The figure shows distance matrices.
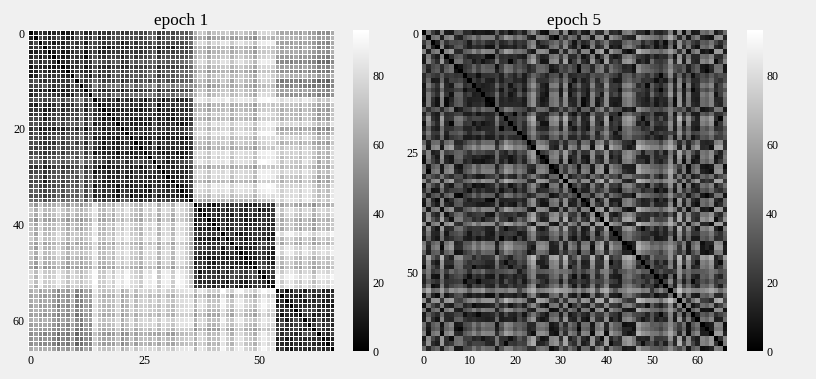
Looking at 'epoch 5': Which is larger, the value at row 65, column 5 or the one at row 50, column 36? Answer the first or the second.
the second
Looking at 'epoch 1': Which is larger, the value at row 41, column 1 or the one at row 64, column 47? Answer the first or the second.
the second
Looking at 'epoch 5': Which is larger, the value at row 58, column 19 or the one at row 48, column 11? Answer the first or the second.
the first
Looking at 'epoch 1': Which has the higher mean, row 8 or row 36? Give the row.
36
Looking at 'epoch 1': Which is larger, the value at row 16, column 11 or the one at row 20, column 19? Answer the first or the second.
the first
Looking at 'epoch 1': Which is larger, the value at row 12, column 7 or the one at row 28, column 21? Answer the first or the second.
the second
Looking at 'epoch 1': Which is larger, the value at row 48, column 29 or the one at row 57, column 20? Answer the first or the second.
the first
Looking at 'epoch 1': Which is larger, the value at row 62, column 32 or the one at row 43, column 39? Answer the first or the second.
the first
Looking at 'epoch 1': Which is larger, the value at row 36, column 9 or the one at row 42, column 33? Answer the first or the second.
the second
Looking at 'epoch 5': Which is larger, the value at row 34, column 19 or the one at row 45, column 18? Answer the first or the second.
the second
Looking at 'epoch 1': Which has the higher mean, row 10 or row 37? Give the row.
37
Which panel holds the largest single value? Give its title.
epoch 1
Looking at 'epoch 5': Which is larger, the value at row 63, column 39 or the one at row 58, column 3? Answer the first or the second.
the first
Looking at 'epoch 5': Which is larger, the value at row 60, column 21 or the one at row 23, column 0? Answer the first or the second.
the second
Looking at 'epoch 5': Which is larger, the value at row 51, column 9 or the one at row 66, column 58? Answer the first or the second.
the first
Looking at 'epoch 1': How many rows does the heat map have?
67
